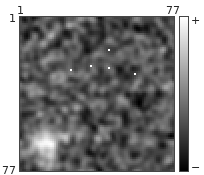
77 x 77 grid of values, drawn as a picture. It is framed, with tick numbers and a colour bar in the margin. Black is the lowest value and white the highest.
Bumps: one, in the bottom left. Mirror symmetry: none. Lone odd cells: 5, each higher than its neighbours. Ninth with the highest average: bottom left. Grain: blotchy.
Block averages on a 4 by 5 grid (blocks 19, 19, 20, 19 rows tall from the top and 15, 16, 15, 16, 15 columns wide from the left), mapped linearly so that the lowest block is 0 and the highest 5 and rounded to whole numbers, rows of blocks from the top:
1 1 0 1 1 / 2 2 1 1 2 / 2 2 1 0 1 / 5 3 1 1 1
